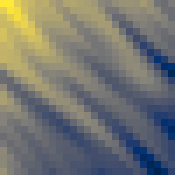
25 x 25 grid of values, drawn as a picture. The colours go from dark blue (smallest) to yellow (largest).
Slope: up to the top left. Mirror symmetry: none. Grain: diagonal, down to the right. Ninth with the lowest average: bottom right. Ninth with the highest average: top left.
